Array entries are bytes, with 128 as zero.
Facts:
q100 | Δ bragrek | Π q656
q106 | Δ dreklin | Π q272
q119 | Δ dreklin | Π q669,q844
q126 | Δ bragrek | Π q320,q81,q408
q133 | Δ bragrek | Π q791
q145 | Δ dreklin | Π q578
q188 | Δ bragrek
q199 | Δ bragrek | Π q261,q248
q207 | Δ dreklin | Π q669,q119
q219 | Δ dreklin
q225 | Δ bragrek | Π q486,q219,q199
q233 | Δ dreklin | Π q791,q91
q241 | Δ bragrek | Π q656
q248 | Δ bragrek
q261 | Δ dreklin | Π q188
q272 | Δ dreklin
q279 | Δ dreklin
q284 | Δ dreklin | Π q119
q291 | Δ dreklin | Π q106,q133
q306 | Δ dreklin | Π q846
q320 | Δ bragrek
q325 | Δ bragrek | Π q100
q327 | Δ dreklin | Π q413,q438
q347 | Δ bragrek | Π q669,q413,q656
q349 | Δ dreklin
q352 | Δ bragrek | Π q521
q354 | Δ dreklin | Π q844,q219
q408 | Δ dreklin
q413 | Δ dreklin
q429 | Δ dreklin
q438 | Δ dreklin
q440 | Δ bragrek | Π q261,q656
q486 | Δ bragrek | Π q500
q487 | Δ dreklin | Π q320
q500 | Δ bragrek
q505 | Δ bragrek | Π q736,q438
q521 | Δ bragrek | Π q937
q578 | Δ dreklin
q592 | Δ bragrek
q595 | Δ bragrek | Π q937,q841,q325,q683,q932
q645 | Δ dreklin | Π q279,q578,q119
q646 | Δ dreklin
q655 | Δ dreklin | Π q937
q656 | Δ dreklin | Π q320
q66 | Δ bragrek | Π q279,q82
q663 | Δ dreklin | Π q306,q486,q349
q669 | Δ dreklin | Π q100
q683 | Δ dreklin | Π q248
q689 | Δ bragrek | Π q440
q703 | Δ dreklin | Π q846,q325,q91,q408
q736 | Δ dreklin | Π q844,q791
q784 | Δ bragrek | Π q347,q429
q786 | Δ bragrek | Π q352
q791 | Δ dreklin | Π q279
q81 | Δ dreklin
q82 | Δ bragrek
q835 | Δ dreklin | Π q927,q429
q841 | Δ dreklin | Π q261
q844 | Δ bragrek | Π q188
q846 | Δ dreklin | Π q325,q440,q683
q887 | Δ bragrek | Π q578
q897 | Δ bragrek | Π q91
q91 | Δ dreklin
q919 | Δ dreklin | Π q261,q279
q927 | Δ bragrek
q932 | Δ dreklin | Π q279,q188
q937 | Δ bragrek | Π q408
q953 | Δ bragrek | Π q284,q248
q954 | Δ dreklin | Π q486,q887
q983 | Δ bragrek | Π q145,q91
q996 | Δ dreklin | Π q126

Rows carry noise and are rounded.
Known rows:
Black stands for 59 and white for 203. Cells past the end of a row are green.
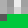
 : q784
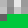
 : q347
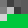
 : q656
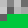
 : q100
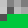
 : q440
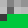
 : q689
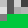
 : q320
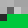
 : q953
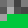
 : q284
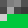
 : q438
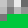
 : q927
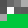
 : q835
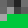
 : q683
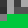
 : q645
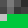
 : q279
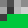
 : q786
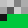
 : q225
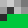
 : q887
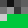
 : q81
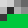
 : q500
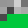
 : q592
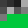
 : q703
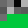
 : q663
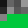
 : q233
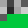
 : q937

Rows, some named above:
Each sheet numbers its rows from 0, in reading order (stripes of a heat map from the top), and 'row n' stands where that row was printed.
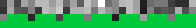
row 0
q645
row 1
q66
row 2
q325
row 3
q927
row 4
q66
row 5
q106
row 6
q703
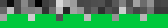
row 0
q996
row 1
q408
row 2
q248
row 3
q91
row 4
q207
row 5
q578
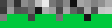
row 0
q919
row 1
q133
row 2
q954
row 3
q595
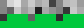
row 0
q505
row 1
q188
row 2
q66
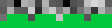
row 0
q663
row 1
q937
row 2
q81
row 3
q844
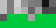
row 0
q241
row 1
q349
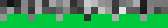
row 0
q655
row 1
q645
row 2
q219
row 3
q199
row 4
q327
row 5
q106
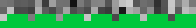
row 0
q669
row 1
q354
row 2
q306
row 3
q438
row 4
q82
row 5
q261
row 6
q440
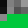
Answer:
q291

